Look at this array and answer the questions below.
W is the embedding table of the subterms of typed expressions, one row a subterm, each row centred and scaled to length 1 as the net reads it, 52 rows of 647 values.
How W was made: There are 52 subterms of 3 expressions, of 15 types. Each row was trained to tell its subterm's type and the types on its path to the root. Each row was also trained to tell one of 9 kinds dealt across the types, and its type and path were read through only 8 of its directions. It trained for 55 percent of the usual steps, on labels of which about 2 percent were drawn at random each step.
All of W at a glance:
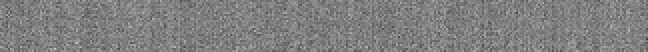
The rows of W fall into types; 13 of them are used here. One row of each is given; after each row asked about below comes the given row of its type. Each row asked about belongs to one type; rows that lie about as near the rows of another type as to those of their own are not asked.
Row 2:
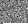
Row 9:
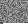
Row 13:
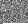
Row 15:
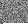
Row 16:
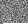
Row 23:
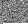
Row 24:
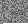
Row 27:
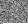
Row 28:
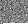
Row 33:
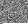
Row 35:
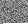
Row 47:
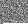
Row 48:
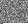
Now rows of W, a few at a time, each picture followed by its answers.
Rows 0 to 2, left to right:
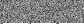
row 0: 28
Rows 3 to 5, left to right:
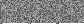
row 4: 24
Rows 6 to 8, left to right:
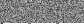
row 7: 27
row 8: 28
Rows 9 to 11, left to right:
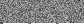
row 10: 28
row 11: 16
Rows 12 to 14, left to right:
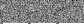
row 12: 47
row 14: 2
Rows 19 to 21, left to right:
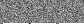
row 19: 13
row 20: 15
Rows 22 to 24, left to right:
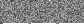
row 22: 15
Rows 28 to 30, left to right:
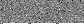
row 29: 48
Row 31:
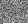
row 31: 9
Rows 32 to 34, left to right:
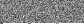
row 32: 15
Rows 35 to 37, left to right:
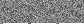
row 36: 9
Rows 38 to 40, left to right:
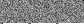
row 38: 48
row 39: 13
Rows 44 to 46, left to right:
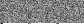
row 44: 9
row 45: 27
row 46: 47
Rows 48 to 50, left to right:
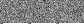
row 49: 23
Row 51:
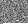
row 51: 48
